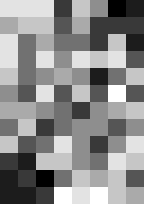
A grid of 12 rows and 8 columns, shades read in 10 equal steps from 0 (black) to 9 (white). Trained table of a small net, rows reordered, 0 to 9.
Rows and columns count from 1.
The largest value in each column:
8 8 8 9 8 9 9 8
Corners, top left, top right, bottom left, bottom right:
8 1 1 6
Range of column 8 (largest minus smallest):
7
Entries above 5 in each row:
4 4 3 5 3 3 4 1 3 4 3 5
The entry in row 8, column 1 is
4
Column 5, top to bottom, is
7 6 4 8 5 7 2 5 5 5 7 8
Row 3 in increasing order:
1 2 4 4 4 6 7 8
